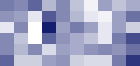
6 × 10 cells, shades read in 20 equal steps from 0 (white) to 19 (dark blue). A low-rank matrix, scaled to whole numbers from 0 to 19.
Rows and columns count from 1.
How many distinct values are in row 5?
7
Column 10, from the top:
7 12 4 15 12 17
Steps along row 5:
down up down up down up up down up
